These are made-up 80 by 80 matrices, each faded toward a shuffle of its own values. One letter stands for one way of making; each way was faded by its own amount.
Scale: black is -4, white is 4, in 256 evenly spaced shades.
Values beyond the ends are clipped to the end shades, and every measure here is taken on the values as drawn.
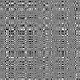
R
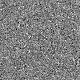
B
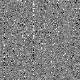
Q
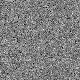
B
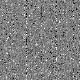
Q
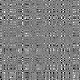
R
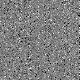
Q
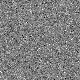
B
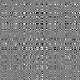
R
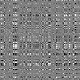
R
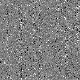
Q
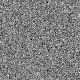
B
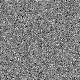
B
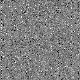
Q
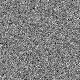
B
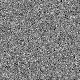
B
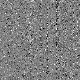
Q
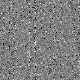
Q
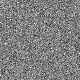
B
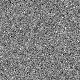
B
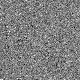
B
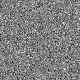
B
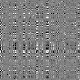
R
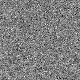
B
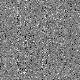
Q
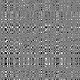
R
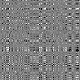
R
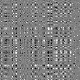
R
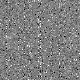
Q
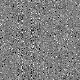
Q
